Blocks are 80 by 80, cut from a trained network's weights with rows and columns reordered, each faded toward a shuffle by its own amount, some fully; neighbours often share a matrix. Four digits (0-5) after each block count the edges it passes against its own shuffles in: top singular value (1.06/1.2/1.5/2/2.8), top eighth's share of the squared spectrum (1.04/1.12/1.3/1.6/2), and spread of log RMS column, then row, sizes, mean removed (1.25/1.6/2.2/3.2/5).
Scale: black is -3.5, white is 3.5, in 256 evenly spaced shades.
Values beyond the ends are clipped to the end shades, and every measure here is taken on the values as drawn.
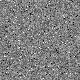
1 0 0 0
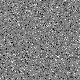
2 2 0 1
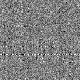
3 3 0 2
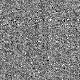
3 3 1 2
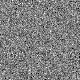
2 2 0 1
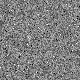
0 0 0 0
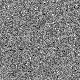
0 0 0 0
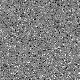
2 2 0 1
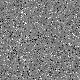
0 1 0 0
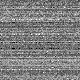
5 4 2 3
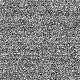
2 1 0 0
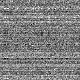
4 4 2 2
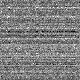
4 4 1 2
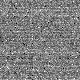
3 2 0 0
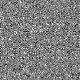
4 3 0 2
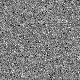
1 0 0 0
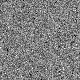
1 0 0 0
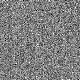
2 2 0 1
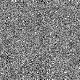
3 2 0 1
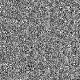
3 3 0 2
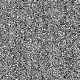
2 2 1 1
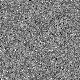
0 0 0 0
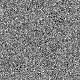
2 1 0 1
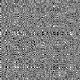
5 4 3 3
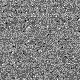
1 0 0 0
